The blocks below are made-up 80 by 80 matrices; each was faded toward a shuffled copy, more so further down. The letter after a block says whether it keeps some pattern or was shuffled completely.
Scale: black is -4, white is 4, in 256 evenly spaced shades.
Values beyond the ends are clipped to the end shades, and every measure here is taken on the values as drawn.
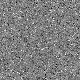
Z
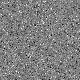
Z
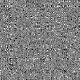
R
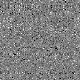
R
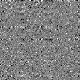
R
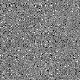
R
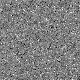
Z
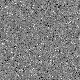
Z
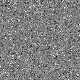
Z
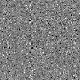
R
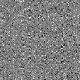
R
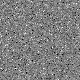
Z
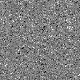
R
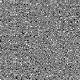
R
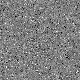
Z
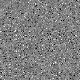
R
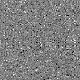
R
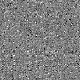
R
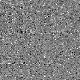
R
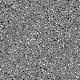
Z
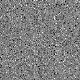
R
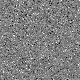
Z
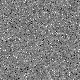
Z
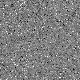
Z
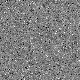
Z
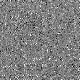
R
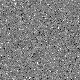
Z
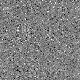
R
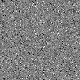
R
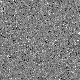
Z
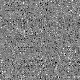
R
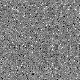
R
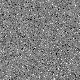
Z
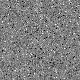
Z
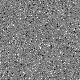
Z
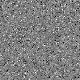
R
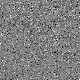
R
